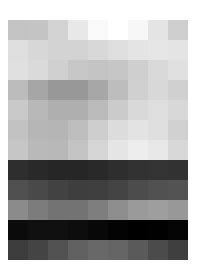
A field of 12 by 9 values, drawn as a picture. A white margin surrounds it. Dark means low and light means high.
The top right is the smoothest part. Streaks run across, left to right. On average the colour sits 60% of the way up the scale.
